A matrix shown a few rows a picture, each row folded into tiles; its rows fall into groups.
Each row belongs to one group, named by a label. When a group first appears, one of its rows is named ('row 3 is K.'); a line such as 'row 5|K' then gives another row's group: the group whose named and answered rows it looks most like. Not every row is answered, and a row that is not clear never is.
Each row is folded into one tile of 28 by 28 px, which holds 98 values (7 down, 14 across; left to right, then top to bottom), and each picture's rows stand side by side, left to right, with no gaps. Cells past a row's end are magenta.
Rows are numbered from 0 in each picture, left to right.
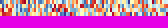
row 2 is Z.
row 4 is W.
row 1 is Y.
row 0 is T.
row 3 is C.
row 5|Z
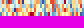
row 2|T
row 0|C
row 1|T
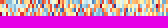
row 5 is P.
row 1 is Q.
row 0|W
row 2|Q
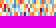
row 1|C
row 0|Z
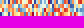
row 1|C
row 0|Z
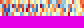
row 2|Y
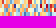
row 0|Q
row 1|Q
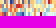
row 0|Q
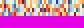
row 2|T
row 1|P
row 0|Z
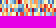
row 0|Y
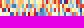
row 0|Z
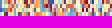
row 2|W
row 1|P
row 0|C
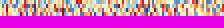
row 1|C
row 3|W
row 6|W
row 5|Q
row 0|T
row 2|Y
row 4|C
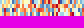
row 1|Z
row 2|Z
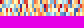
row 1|P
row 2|Z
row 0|W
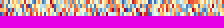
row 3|Y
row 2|C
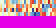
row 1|Z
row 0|P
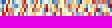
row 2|P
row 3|C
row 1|P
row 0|T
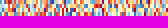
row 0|C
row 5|C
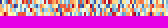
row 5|Q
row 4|W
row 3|W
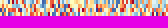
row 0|Z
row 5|C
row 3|P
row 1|T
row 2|Q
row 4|C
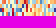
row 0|Y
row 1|T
